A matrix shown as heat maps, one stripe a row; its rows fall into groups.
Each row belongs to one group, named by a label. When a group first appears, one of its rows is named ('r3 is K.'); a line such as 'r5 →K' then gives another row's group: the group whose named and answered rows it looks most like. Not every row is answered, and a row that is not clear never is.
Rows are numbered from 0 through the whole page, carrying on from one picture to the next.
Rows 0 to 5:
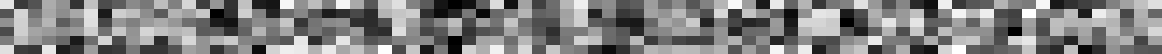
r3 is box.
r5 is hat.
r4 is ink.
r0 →hat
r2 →box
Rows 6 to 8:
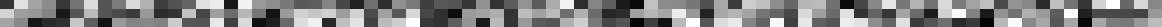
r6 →box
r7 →hat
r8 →hat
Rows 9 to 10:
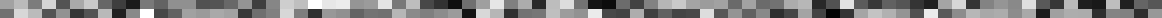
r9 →hat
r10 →ink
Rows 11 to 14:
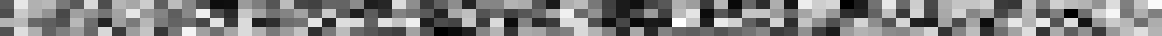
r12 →box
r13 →hat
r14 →ink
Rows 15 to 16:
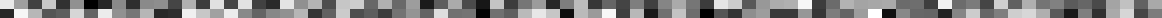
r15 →hat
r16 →ink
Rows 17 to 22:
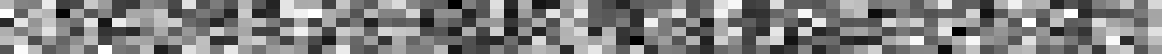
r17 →hat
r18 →hat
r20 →hat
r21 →box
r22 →ink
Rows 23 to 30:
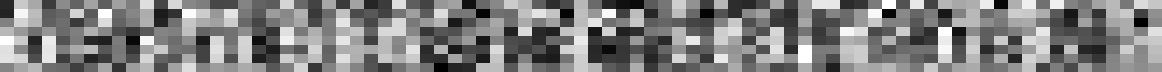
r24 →ink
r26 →hat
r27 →hat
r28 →hat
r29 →hat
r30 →ink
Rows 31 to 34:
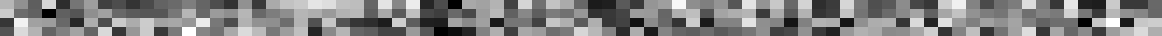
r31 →hat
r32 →hat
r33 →box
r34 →ink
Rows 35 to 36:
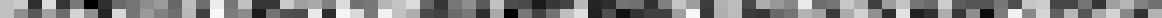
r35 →hat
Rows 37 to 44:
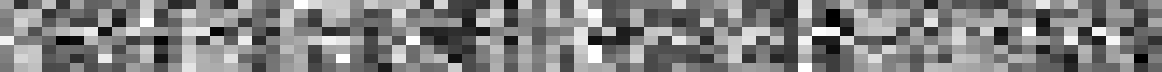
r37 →hat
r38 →ink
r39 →ink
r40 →box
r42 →ink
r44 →ink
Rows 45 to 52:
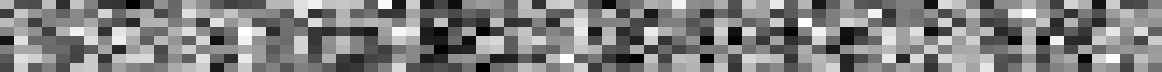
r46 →ink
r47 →hat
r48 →box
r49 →box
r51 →box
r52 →box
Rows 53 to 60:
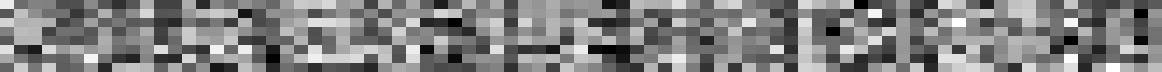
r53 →hat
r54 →ink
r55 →hat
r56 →ink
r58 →hat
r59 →hat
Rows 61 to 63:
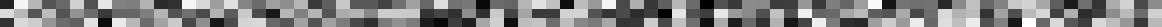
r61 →ink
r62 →hat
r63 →box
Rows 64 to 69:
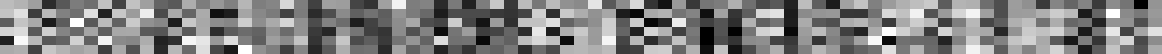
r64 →ink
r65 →box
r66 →ink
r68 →ink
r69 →box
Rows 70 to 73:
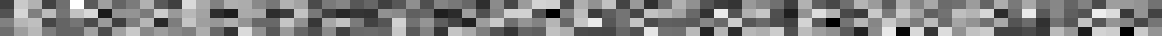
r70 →ink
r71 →box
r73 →box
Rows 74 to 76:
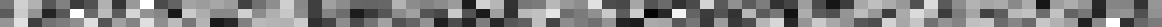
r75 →ink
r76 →box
